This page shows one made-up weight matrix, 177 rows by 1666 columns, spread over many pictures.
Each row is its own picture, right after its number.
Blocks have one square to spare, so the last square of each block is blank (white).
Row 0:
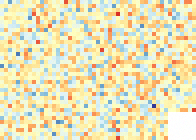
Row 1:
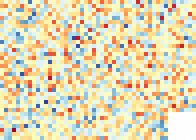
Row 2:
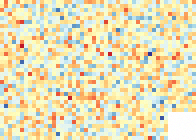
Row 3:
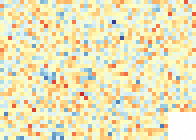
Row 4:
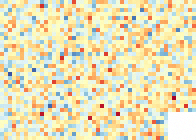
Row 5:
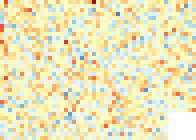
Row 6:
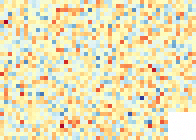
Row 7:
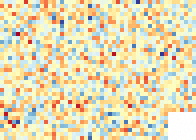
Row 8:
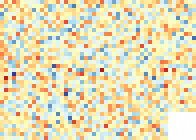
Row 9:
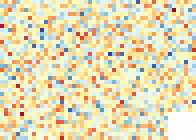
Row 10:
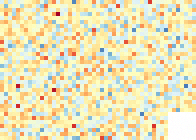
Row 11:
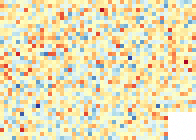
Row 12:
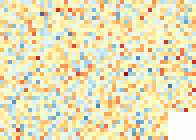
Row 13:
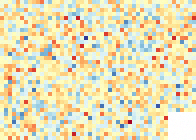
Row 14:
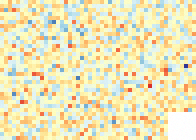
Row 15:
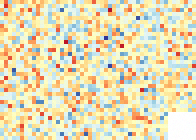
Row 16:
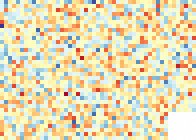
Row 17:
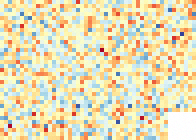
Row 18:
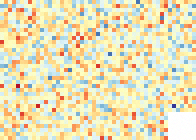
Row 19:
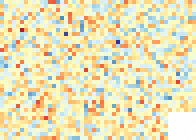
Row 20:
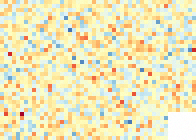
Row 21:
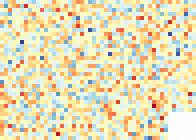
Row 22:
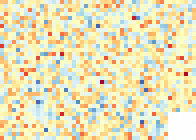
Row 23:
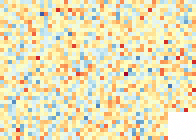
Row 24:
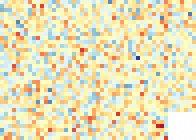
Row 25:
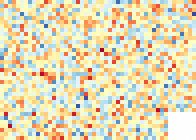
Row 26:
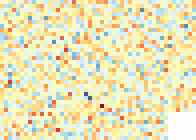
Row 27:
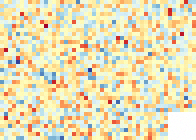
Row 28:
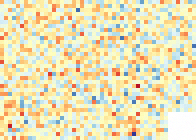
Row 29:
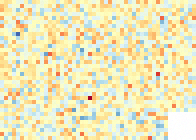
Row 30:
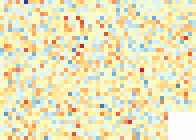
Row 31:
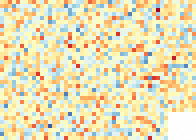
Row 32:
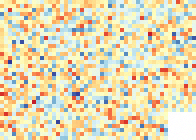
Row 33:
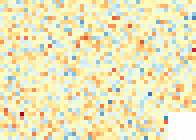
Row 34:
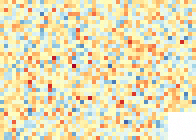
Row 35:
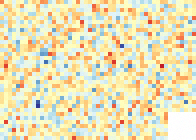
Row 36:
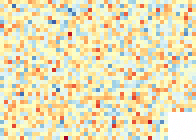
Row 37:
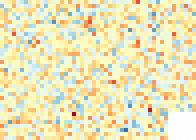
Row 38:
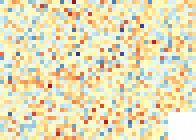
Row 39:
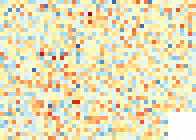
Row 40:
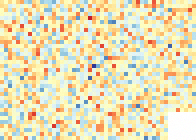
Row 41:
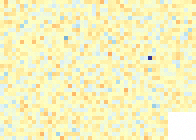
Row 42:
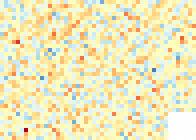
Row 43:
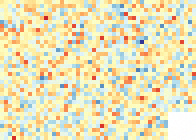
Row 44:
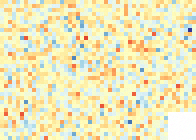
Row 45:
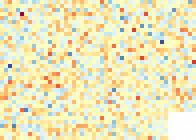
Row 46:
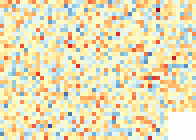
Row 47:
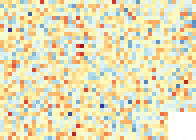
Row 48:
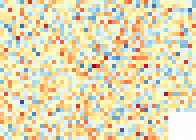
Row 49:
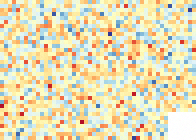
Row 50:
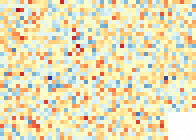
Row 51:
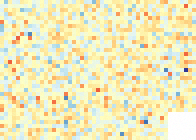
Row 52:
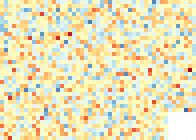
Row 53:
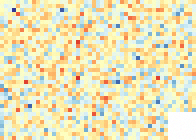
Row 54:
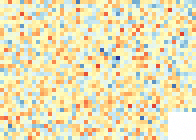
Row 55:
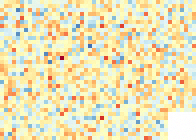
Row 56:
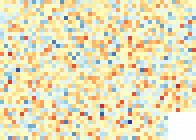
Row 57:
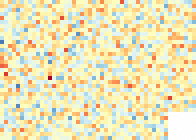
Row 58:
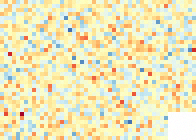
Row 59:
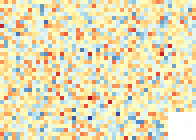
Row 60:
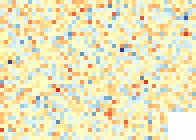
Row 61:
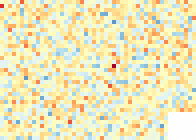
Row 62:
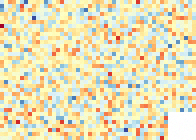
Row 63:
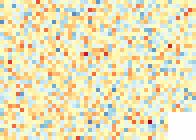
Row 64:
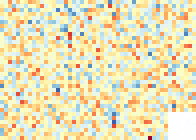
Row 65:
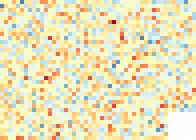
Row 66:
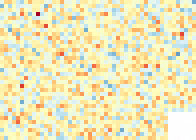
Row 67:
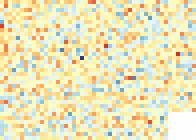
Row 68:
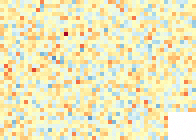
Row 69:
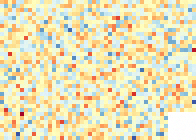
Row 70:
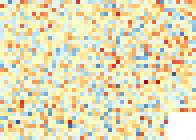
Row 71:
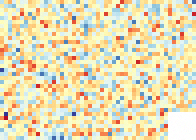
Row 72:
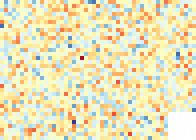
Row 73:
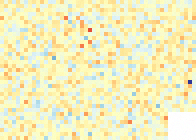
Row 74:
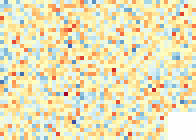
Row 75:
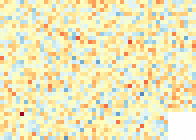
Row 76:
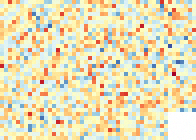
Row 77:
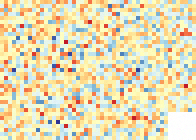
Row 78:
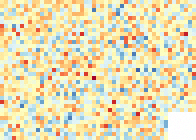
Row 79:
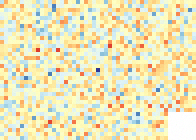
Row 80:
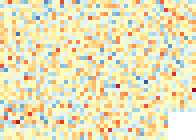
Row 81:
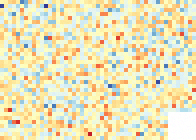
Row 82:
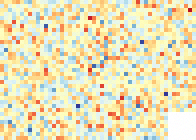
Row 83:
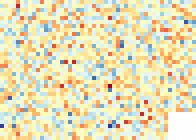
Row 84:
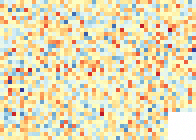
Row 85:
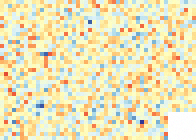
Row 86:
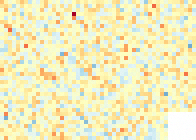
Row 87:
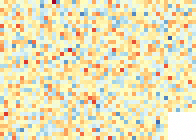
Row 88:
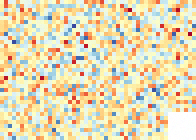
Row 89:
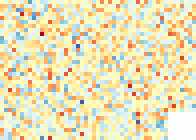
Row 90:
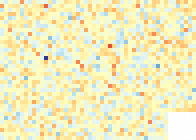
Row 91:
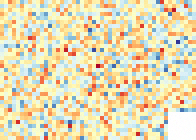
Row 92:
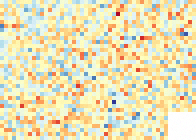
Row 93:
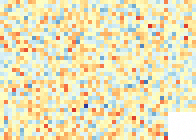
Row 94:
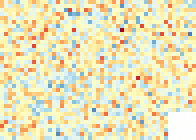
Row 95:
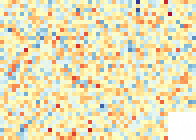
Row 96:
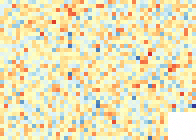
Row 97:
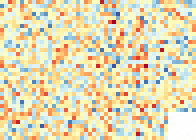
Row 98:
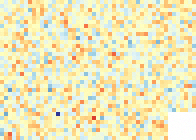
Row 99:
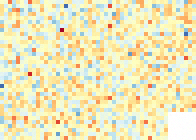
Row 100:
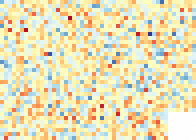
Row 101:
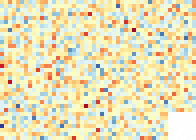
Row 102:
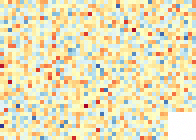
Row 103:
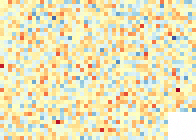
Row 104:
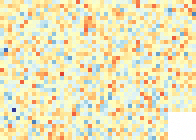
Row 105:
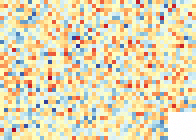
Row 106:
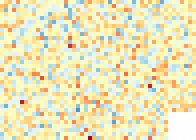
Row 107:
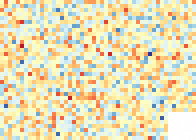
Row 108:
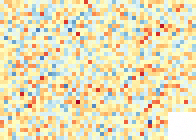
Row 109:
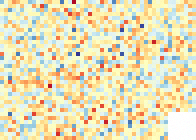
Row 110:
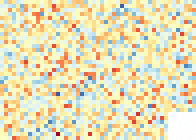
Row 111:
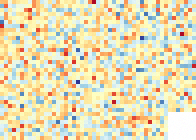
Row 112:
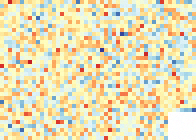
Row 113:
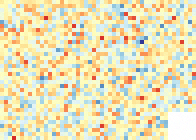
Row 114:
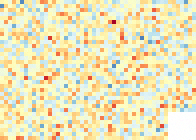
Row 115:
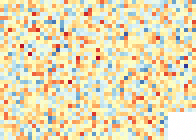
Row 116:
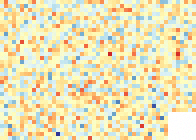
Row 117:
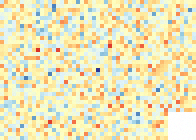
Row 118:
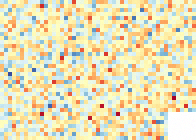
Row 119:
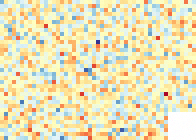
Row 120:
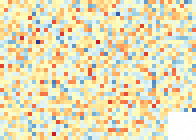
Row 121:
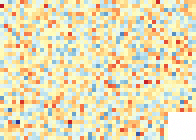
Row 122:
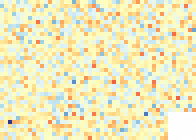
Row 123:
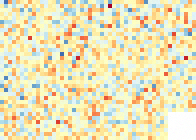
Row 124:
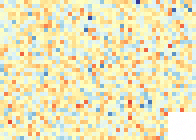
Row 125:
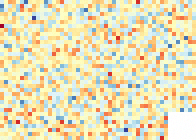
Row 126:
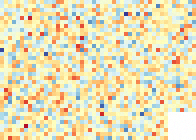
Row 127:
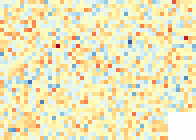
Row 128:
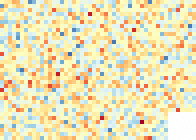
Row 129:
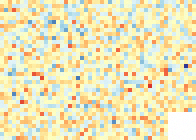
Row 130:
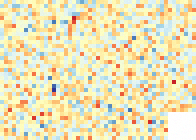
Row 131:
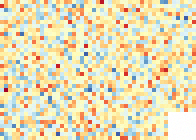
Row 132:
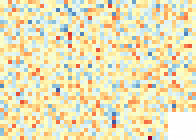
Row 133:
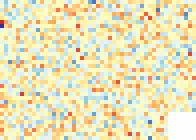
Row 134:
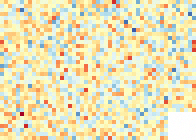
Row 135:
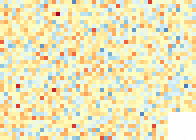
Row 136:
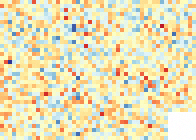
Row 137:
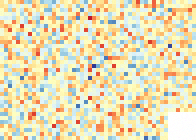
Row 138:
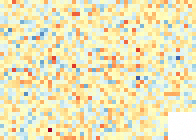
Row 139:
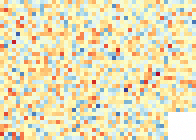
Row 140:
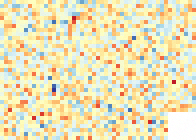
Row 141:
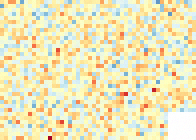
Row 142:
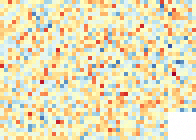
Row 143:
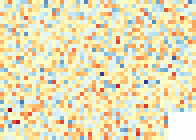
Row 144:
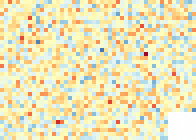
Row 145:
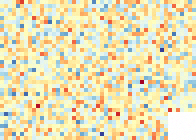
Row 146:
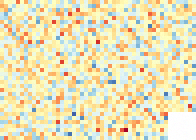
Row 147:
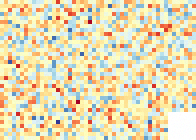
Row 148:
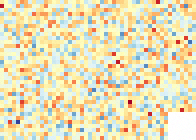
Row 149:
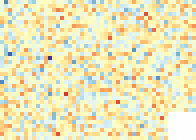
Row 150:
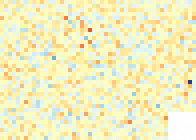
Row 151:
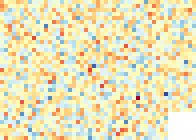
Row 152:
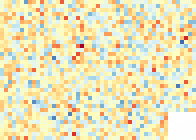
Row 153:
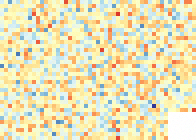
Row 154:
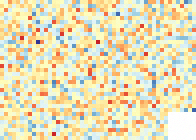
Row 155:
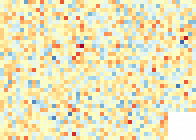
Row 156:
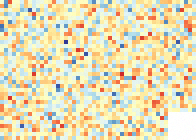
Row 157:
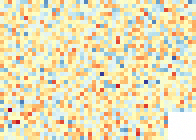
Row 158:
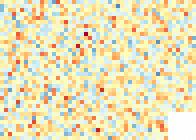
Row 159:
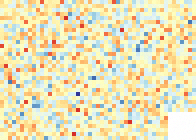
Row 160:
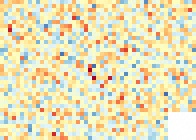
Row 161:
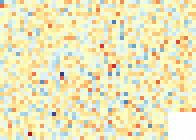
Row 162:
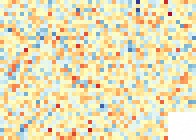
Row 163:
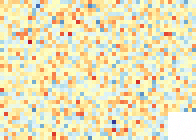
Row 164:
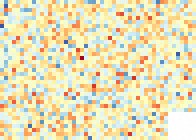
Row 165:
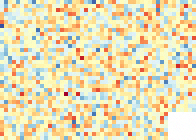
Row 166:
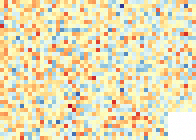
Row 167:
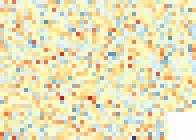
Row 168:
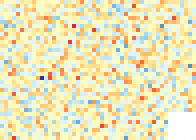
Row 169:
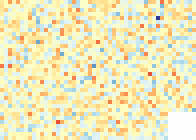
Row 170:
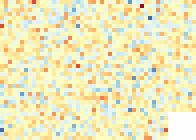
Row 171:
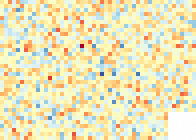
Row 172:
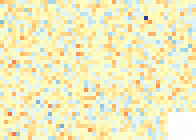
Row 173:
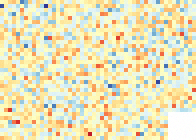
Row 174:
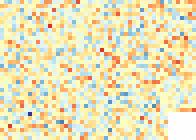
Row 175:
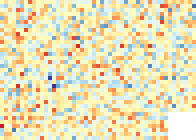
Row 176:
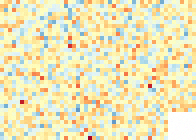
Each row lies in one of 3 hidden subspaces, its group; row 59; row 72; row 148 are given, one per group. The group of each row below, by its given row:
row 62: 148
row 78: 72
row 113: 72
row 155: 59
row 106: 72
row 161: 148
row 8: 72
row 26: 59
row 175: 59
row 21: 72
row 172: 59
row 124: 148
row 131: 72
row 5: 72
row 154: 148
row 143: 148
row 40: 148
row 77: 72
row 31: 72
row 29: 59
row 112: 148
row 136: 72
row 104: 148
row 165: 72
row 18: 59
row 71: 148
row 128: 59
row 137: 148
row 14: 72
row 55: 59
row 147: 72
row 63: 72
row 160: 148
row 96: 72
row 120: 148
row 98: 59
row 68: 59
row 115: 72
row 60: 72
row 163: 148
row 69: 59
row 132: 72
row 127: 59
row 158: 59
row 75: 59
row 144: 148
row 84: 59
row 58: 59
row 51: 72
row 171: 59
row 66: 148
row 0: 148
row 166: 72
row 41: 72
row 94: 59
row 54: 148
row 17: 148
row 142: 148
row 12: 72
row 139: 59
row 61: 148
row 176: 72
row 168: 72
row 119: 148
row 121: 148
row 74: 72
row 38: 59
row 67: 72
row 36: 72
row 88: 72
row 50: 59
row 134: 59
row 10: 59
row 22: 59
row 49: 59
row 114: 148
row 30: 59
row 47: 59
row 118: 59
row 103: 148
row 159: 59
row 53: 72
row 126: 59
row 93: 59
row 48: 148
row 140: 72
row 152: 59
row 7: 148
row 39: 59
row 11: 59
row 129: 72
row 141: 148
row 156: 72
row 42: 72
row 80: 148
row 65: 148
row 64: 72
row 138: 59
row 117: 72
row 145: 59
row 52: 72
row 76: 148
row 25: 148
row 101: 59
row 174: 148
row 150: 59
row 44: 59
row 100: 59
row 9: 59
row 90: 148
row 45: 59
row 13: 59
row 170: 72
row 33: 59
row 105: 59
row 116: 72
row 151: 148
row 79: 72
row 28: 72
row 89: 59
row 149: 72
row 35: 59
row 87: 59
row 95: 59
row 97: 148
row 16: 72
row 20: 59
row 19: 59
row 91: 148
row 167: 59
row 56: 59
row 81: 148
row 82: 148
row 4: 59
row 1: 59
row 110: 72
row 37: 148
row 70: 148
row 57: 59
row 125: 148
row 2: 72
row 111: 72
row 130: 72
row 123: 72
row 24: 59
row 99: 72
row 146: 148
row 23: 72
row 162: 59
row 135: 59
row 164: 72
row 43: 72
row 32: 72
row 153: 148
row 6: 72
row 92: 72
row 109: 59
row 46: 72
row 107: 72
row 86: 148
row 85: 59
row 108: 72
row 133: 72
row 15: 72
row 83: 59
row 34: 59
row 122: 148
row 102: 59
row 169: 148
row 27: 148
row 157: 148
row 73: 59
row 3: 148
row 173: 148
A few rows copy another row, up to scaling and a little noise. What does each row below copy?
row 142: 76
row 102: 101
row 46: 31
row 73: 150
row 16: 165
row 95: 162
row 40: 137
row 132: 64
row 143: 157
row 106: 176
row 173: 81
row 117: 79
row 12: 23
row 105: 1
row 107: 2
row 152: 155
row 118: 4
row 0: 153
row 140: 130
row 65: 114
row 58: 20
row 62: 125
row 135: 10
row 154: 120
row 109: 38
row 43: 113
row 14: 129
